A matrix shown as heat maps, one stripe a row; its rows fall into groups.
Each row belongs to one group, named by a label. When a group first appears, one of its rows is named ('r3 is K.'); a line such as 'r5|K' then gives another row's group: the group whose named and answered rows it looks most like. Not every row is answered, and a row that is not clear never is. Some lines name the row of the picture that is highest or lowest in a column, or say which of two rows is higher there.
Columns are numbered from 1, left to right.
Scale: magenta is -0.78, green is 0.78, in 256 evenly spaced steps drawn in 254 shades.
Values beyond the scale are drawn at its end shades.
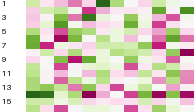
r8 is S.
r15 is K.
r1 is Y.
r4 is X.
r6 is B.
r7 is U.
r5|B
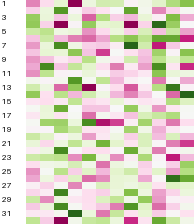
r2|X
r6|S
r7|X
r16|X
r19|X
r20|K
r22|X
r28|X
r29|U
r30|X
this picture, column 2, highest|10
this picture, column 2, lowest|29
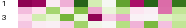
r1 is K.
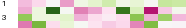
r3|K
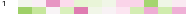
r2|K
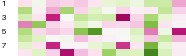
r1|S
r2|B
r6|K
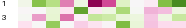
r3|U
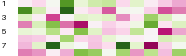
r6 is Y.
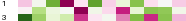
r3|K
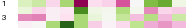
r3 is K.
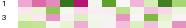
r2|X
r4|K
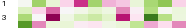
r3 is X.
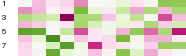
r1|Y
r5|K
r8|X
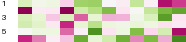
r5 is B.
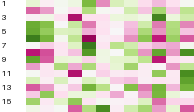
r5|K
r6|K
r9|U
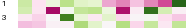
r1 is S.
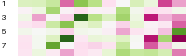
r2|X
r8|S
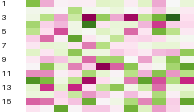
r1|U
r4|B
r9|Y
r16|X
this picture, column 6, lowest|10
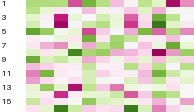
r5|K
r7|Y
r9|K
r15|B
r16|X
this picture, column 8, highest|16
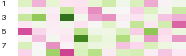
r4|S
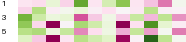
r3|K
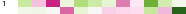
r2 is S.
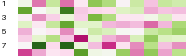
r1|U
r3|Y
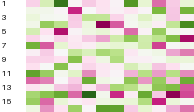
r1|X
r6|S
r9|Y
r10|X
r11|K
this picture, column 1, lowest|12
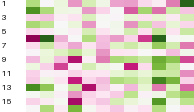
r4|K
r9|S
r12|S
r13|K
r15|S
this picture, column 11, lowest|1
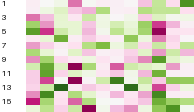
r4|U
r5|U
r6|X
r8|K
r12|U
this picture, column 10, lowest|5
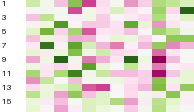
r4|X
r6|Y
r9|X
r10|B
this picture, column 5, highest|10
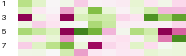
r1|K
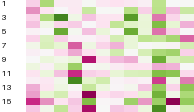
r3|X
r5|X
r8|S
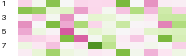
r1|X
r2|K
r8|X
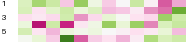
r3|Y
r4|U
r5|B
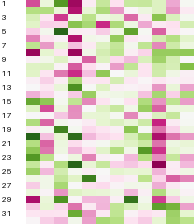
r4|B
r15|K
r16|U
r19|X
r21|U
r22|U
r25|U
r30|S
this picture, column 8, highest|29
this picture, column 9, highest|22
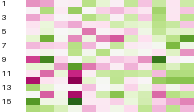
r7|Y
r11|U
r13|K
